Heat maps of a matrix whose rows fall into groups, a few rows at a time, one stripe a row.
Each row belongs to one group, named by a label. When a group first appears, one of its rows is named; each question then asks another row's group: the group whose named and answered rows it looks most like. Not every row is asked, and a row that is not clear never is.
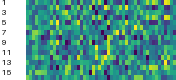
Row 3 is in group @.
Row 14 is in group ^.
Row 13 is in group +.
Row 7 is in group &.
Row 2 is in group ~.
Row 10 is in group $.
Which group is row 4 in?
^
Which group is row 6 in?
@
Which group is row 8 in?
$
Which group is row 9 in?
~
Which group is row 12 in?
$
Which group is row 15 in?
^
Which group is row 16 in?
@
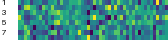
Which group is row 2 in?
&
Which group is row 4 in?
+
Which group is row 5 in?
@
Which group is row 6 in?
$
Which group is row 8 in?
$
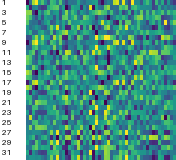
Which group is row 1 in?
&
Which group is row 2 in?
~
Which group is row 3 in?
+
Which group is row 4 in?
@
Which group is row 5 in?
+
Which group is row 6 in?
~
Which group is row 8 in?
$
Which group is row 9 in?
&
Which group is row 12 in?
@
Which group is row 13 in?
@
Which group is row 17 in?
&
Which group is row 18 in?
+
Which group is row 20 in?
@
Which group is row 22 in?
$
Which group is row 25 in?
$
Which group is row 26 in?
^
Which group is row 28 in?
^
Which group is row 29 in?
~
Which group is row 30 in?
$
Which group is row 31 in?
~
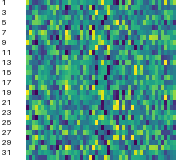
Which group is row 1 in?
+
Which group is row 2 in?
~
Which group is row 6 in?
~
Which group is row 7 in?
^
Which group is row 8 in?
^
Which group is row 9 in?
+
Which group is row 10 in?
$
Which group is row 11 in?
~
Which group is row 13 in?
+
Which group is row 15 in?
@
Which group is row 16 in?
^
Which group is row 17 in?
@
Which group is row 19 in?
+
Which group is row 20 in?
+
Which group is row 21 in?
&
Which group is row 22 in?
&
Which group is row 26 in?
&
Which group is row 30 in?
^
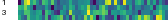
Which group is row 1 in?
&
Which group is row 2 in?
$
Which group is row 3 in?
$
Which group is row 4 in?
^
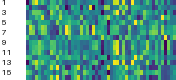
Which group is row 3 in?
&
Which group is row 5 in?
@
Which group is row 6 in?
^
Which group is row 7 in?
^
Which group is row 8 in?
+
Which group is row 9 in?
&
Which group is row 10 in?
&
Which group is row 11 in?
&
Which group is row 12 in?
@
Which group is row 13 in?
&
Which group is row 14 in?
~
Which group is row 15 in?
@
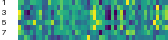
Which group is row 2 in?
+
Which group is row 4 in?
+
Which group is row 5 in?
$
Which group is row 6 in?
+
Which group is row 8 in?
$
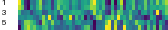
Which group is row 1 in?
+
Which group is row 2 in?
+
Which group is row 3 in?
+
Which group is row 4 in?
~
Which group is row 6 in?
&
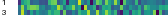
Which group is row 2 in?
^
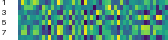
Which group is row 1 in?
^
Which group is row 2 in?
&
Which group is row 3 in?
~
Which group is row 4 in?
^
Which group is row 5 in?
~
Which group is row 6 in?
^
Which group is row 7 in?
^
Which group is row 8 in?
~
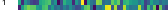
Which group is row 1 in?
~
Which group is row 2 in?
&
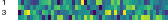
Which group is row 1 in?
~
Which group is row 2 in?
@
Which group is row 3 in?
&
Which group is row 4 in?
^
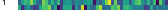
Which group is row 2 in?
~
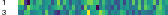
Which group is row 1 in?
+
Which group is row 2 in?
^
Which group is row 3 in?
$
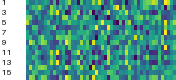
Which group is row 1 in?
^
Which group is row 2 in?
&
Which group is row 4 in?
@
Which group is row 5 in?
+
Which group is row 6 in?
$
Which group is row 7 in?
+
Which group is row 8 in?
@
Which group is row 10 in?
+
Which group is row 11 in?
~
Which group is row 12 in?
$
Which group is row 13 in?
~
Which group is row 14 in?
^
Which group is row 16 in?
^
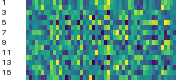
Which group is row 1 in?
$
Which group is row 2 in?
$
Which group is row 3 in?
@
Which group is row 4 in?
~
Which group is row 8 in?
~
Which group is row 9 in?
^
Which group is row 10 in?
$
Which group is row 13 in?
~
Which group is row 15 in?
$
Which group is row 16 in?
~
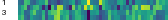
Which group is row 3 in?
@
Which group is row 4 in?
@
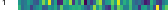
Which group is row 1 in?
~
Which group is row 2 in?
+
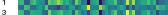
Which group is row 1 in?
@
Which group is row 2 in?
$
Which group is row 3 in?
@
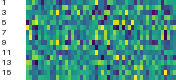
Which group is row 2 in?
@
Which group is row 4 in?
^
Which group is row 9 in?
~
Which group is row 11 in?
$
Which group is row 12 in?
&
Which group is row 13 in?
+
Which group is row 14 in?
@
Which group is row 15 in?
+
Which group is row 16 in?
@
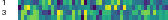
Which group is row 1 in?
~
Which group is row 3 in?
^
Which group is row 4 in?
^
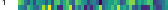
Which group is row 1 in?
@
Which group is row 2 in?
~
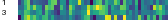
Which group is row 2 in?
$
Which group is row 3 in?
$
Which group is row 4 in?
&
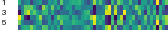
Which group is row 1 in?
+
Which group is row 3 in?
&
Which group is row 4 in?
+
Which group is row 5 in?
+
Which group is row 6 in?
&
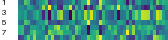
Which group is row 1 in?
$
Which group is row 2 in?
~
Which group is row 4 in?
^
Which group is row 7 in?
@
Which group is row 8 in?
$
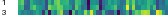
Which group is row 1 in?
@
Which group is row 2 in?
@
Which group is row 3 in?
^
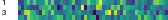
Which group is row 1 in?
$
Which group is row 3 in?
&
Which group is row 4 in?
^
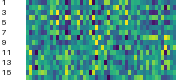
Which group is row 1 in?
~
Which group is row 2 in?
&
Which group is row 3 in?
~
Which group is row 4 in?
^
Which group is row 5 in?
~
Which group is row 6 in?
$
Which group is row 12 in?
@
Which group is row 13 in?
^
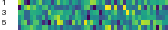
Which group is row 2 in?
&
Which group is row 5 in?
^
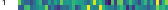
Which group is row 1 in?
+
